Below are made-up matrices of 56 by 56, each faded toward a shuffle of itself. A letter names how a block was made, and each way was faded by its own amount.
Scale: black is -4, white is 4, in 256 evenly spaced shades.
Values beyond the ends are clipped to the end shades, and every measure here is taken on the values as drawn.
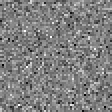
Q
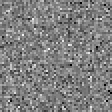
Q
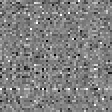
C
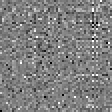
C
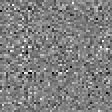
C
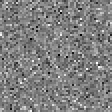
Q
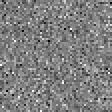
Q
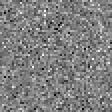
Q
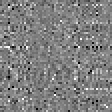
C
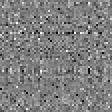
C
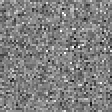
Q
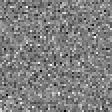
Q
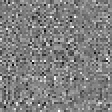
C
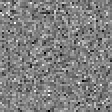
Q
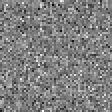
Q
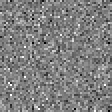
Q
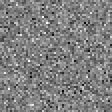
Q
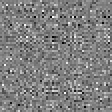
C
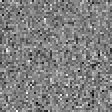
Q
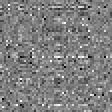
C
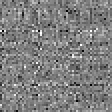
C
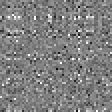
C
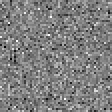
Q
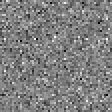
Q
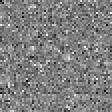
Q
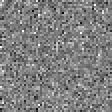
Q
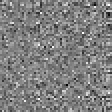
C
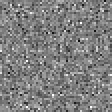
Q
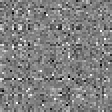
C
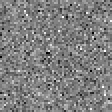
Q
